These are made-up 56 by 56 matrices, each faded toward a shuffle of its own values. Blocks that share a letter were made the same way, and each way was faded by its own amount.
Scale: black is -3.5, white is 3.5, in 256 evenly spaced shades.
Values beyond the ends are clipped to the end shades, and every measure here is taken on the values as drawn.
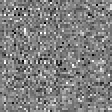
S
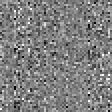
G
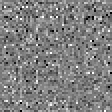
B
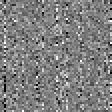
G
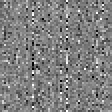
G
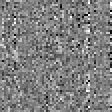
G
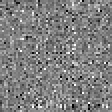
S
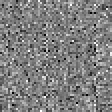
S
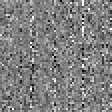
G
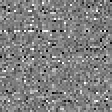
B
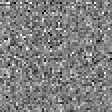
S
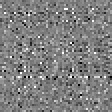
B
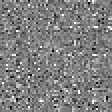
B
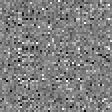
B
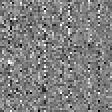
G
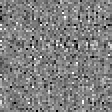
B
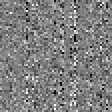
G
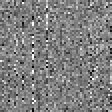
G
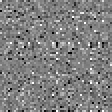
B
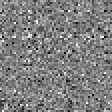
S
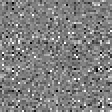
B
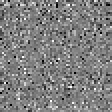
S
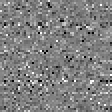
B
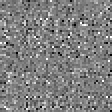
B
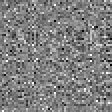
S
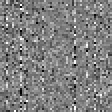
G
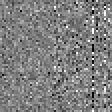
G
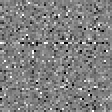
B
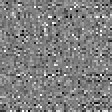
B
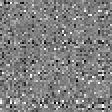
B
